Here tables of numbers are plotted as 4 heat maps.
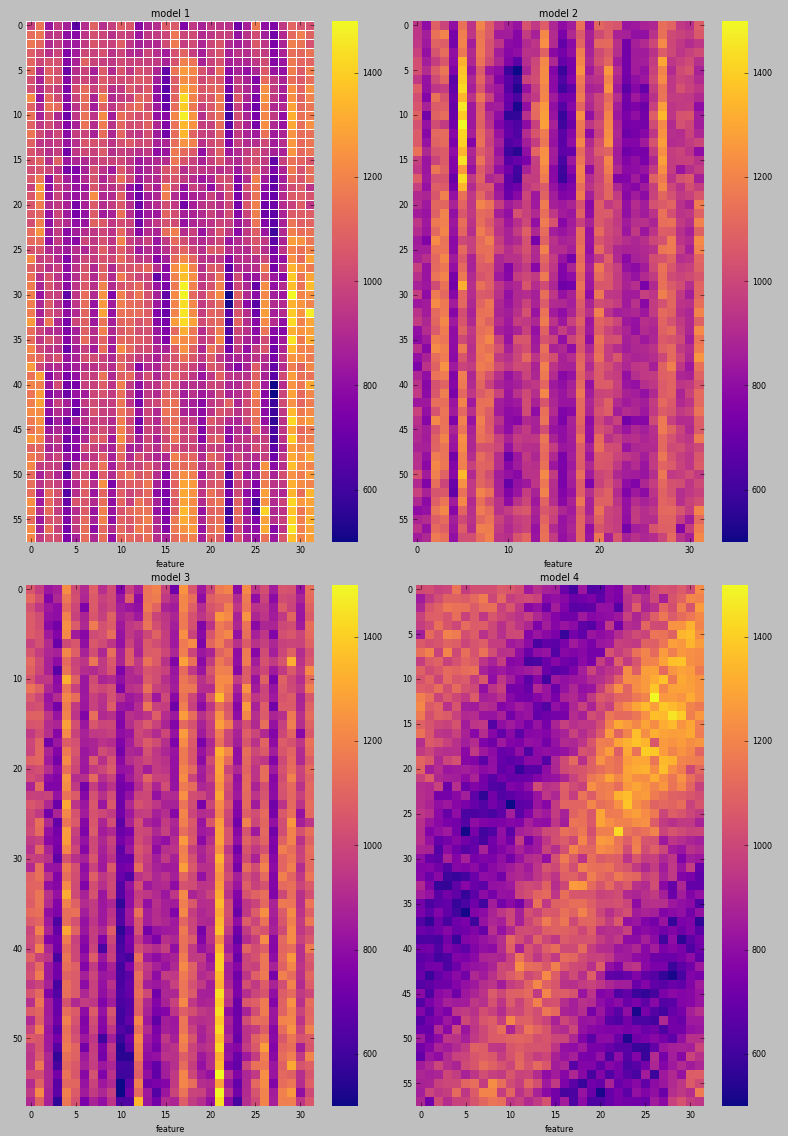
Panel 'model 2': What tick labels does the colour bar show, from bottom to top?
600, 800, 1000, 1200, 1400
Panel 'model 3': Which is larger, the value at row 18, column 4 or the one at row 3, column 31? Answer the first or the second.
the first
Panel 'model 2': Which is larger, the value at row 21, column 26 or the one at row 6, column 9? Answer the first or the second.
the first
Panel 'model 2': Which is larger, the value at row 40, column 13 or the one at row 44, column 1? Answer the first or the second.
the first
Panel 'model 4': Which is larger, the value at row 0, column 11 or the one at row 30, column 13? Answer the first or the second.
the first
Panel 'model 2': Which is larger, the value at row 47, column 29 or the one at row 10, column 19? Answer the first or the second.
the first
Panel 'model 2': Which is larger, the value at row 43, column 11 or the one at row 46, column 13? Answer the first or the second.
the second
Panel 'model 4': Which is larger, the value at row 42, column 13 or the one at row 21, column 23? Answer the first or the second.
the second
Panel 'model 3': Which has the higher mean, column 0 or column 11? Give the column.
0
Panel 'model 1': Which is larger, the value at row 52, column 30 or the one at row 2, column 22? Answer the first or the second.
the first
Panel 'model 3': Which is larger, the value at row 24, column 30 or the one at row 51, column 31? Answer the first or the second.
the second
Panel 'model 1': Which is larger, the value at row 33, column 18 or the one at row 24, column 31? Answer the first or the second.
the first
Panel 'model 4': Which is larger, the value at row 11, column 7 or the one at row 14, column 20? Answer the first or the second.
the second
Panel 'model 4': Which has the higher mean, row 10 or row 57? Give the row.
10
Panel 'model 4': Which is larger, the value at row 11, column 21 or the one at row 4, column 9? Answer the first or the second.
the first
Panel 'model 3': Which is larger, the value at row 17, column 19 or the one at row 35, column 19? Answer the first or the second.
the second
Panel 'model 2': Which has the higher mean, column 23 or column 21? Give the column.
21
